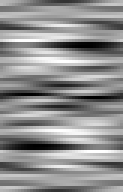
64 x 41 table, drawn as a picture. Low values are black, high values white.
Symmetry: a half turn. Slope: none. Grain: streaks across.
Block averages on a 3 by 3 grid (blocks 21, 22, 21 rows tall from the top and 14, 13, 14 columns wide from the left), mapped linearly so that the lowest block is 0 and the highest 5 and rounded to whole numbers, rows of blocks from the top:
550
111
055
